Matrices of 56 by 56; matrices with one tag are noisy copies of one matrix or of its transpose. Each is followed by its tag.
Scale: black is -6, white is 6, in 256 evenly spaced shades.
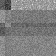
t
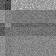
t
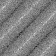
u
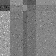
t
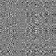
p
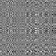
p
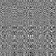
p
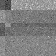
t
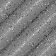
u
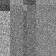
t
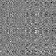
p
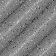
u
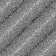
u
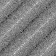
u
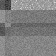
t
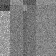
t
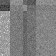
t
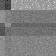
t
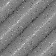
u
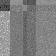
t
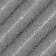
u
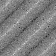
u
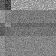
t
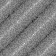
u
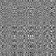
p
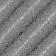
u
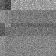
t
